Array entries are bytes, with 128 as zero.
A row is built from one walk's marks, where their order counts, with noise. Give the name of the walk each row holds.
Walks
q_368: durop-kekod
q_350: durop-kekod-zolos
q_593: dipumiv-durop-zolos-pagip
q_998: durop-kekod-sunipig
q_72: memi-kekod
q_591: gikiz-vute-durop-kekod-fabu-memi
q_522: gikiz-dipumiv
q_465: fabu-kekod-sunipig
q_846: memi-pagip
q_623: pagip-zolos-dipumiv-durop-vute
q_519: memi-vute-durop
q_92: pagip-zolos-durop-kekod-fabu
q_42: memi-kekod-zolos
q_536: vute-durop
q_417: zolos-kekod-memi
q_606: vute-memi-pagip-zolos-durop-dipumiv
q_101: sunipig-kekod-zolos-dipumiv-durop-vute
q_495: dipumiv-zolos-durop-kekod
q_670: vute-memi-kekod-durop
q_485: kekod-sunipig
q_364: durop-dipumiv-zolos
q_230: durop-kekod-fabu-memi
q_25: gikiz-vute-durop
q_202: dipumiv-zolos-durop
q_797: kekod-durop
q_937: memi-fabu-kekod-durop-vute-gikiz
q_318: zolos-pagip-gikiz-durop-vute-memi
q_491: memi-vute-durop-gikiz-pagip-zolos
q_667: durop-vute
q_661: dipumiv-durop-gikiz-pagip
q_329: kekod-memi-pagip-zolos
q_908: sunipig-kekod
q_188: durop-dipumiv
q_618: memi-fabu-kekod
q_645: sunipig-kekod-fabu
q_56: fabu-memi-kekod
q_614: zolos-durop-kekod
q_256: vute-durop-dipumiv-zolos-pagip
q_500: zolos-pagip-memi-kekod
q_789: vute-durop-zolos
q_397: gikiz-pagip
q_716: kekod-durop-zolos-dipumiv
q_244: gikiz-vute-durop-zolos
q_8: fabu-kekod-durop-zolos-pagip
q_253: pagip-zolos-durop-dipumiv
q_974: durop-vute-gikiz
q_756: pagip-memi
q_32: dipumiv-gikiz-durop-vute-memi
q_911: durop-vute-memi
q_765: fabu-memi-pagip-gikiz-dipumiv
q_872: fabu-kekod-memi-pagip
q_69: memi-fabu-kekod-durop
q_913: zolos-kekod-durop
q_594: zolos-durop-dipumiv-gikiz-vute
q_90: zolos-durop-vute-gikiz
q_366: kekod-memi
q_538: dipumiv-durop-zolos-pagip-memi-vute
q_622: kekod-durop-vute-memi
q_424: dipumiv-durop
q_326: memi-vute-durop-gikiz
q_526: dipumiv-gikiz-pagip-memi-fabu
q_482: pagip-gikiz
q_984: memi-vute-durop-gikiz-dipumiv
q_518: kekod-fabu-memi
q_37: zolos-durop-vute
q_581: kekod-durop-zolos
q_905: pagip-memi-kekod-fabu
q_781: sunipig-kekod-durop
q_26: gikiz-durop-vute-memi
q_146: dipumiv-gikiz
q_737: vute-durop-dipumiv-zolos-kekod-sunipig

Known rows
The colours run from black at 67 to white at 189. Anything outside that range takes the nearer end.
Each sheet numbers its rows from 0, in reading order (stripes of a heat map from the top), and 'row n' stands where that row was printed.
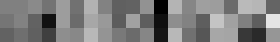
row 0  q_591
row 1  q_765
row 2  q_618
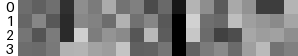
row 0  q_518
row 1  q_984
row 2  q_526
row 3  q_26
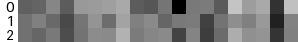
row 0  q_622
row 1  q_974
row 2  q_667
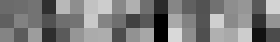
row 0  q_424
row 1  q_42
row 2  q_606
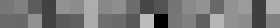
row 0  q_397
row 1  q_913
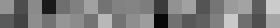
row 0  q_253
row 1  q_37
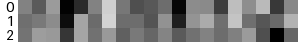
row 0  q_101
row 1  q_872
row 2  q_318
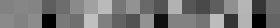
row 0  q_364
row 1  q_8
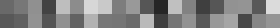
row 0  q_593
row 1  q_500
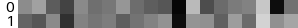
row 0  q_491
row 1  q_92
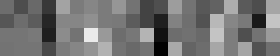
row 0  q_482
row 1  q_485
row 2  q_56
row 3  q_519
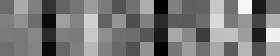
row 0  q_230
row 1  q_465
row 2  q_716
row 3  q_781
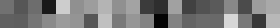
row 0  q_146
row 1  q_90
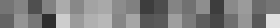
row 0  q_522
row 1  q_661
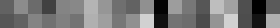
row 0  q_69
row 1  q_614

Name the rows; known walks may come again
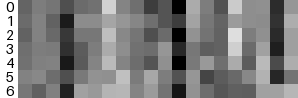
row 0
q_42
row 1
q_846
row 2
q_72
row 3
q_368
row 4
q_781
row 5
q_188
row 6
q_202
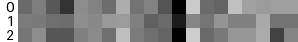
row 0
q_984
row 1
q_25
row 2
q_326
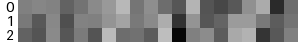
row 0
q_364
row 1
q_911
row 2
q_417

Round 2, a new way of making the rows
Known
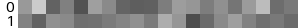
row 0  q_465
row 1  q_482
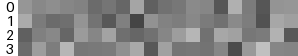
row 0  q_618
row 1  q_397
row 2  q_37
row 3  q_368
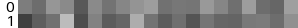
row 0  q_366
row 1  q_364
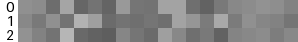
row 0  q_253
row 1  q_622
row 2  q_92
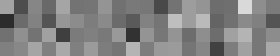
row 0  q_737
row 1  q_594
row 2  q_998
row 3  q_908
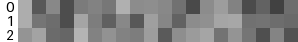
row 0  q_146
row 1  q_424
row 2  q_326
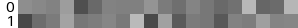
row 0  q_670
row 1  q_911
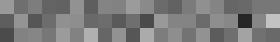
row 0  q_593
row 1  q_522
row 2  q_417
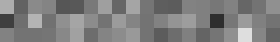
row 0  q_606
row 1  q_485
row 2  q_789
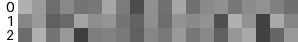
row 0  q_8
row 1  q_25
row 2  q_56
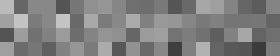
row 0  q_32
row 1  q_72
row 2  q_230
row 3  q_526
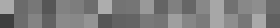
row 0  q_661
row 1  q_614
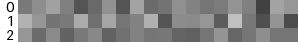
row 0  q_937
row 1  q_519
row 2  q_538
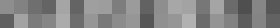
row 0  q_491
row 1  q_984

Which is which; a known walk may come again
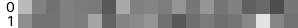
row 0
q_202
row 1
q_789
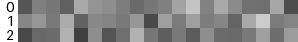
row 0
q_90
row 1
q_998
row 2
q_364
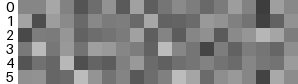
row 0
q_937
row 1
q_329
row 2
q_667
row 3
q_872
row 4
q_188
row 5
q_26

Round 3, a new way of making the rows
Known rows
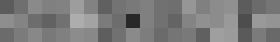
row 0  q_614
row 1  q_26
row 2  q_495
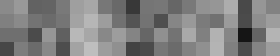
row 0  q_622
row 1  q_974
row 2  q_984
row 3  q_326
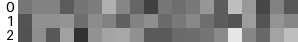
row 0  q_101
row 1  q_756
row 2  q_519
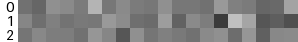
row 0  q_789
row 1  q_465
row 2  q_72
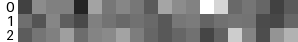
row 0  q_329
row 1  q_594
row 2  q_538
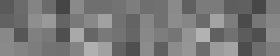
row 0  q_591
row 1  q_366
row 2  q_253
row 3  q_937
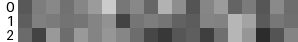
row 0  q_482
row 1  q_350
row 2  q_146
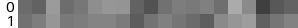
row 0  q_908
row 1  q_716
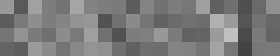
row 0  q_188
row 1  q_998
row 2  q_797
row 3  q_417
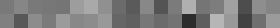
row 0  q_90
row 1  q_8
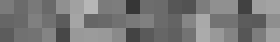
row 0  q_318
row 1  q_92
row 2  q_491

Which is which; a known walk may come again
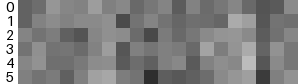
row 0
q_230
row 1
q_998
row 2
q_623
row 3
q_42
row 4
q_670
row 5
q_32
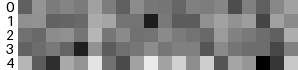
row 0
q_905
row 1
q_911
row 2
q_789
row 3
q_244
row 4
q_522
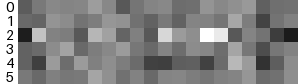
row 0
q_614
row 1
q_417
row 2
q_846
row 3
q_366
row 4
q_146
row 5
q_536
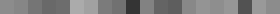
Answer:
q_26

